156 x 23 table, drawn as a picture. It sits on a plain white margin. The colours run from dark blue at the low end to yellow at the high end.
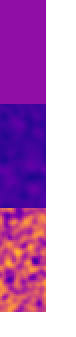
It is made of 3 by 1 panels. Panel 1,1: low, flat. Panel 2,1: very low, blotchy, faint in contrast. Panel 3,1: middling, blotchy, strong in contrast.
